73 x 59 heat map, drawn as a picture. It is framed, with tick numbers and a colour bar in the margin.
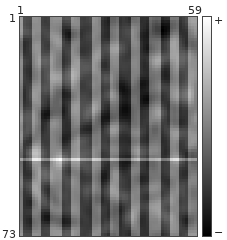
Odd lines: row 48. Slope: none. Average level on the scale: 40%. Stripes: upright, repeating 9 times.
